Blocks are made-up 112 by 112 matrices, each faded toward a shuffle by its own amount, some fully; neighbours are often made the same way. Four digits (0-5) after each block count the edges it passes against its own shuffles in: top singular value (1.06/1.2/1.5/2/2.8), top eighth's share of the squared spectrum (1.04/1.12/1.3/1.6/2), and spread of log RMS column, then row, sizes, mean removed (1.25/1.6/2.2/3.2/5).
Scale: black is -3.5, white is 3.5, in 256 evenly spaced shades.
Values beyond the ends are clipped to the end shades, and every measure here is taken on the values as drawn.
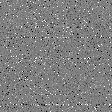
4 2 0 1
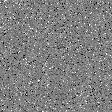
2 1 0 0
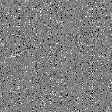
4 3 2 1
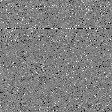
3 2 0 2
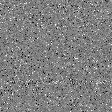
1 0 0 0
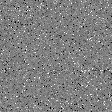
1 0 0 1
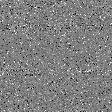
1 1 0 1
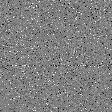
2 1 0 0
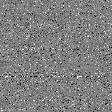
2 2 0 2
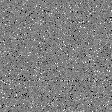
1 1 0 1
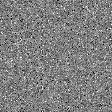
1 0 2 0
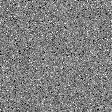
0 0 0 0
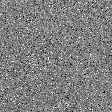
0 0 0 0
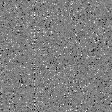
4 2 1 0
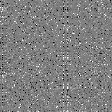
4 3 2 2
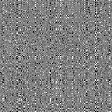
5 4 3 3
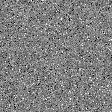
0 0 0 0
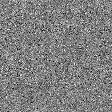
0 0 0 2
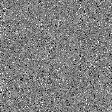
1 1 2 0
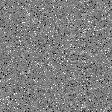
3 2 0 0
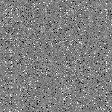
3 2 1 0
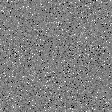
2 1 0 0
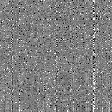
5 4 3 2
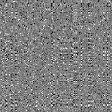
5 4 3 2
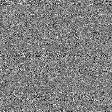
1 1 0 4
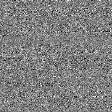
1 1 0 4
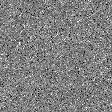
1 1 0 0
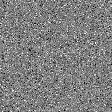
3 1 0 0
